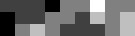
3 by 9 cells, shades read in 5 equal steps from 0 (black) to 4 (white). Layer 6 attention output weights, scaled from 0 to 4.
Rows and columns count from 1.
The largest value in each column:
1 2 3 2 2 2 4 2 3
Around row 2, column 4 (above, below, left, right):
0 2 1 2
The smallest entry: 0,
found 3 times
